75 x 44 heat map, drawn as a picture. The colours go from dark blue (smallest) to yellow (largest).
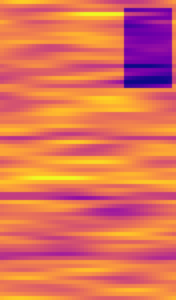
Mirror symmetry: none. Odd patch: lower, in the top right. Histogram: skewed, a long tail of low values. Roughest part: top right.
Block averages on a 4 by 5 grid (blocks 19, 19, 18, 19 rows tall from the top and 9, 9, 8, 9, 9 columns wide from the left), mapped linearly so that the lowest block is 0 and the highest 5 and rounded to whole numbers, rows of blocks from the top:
4 4 5 2 0
4 5 5 4 3
5 5 4 4 4
4 4 4 4 4
